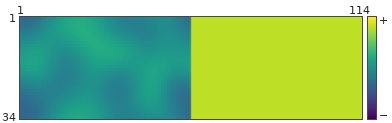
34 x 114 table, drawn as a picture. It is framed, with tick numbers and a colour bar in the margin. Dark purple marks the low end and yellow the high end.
It is made of 1 by 2 panels. Panel 1,1: middling, smooth. Panel 1,2: very high, flat.
